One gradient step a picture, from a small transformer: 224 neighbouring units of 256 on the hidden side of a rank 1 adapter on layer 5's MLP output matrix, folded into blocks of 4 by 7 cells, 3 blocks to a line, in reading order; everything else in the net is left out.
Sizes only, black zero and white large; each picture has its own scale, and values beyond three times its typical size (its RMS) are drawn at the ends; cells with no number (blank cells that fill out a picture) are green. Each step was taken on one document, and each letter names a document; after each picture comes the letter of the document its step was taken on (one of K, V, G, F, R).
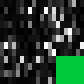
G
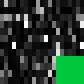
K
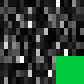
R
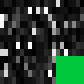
K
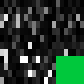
K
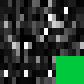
R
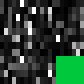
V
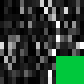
G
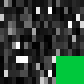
K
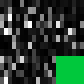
V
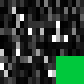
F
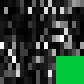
G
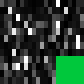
F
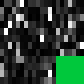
R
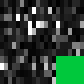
V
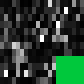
R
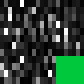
V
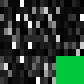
V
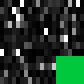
R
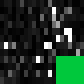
G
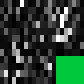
R
